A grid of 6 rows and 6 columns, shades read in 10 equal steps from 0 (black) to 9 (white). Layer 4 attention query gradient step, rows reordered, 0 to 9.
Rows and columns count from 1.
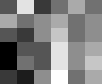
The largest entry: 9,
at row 6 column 4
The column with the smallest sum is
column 1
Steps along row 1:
up down up up down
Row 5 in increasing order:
0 3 4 5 7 8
